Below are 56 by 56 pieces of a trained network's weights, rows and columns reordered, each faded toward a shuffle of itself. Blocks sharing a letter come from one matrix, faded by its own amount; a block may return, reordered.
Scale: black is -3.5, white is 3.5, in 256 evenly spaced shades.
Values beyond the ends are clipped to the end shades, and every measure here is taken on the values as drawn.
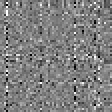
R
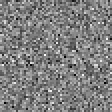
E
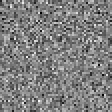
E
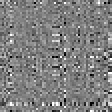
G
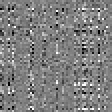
R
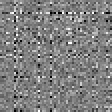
G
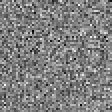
E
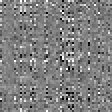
R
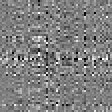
G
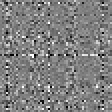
G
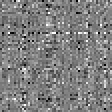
G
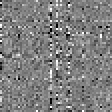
R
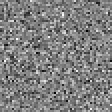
E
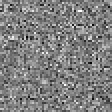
E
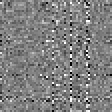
R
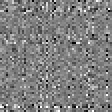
G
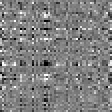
G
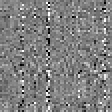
R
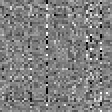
R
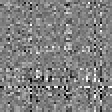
G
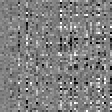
R
